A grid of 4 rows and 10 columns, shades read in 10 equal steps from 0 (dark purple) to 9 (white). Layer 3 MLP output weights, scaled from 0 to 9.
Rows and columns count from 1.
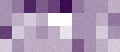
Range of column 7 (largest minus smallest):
2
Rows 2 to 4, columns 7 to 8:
5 5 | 5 5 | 3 5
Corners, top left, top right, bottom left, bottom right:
5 6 7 7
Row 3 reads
2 7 6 5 6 8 5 5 7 5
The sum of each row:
35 62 56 57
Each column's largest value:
7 7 7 6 9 9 5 5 7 7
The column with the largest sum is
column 9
